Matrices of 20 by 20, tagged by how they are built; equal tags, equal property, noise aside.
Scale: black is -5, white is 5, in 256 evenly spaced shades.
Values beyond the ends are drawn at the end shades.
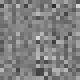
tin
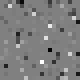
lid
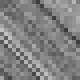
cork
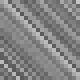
cork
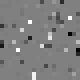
lid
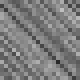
cork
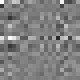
tin
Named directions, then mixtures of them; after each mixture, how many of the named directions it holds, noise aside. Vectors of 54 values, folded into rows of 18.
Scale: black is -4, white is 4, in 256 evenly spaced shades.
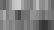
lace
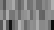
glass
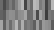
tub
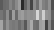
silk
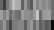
three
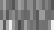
one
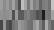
two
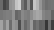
three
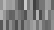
one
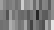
two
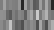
three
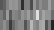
two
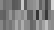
three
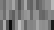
one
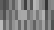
two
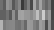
one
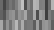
one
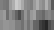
one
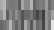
three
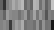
three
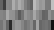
three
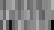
one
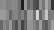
two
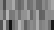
one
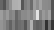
three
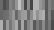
three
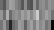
two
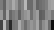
one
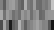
one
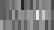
one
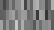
one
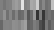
three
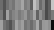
two
